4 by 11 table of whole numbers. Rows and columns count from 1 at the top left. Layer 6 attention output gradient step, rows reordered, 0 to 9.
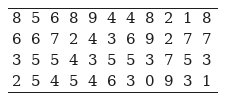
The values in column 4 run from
2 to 8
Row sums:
63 59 48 42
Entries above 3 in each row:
9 8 7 6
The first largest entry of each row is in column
5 8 9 9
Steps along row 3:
up same down down up same down up down down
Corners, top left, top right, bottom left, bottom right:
8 8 2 1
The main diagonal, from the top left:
8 6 5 5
